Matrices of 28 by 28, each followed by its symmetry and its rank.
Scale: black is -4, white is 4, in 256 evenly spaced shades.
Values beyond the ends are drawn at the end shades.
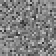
symmetric, full rank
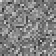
symmetric, full rank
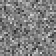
antisymmetric, full rank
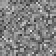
symmetric, full rank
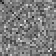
symmetric, full rank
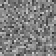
antisymmetric, full rank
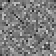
symmetric, full rank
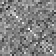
symmetric, full rank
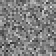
antisymmetric, full rank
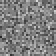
antisymmetric, full rank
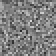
antisymmetric, full rank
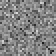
symmetric, full rank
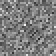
symmetric, full rank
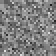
antisymmetric, full rank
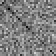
symmetric, full rank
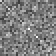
symmetric, full rank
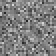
antisymmetric, full rank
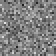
antisymmetric, full rank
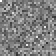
symmetric, full rank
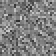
antisymmetric, full rank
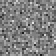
antisymmetric, full rank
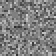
antisymmetric, full rank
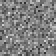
antisymmetric, full rank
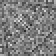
symmetric, full rank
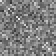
symmetric, full rank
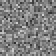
antisymmetric, full rank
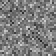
symmetric, full rank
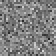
antisymmetric, full rank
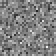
symmetric, full rank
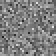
antisymmetric, full rank
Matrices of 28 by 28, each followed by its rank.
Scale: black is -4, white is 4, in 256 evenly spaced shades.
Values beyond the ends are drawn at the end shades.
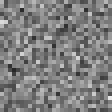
full rank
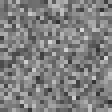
full rank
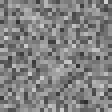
full rank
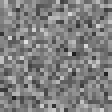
full rank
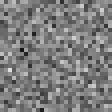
full rank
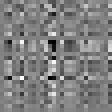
two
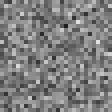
full rank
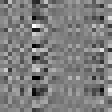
two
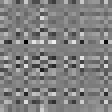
two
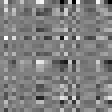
two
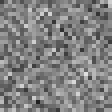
full rank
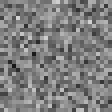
full rank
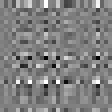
two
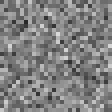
full rank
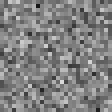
full rank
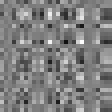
two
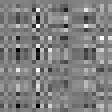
two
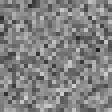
full rank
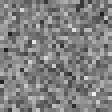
full rank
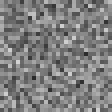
full rank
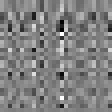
two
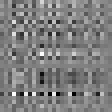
two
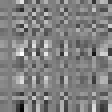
two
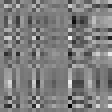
two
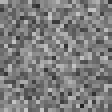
full rank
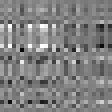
two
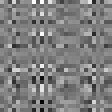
two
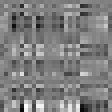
two
